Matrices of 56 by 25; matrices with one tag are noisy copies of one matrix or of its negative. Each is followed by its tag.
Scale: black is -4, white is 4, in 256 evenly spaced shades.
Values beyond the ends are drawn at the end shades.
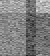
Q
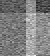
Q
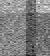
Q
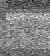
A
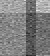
Q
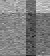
Q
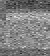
A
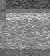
A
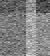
Q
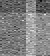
Q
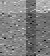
Q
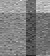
Q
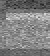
A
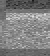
A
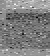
A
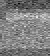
A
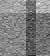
Q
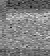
A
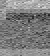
A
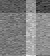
Q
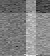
Q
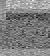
A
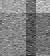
Q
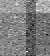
Q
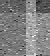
Q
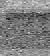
A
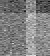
Q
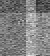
Q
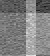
Q
